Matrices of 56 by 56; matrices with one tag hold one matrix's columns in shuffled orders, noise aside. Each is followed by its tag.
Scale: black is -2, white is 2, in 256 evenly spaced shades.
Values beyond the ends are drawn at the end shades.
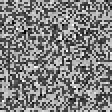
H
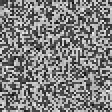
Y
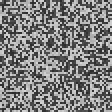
Y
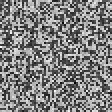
Y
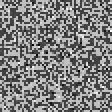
Y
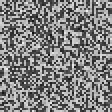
Y
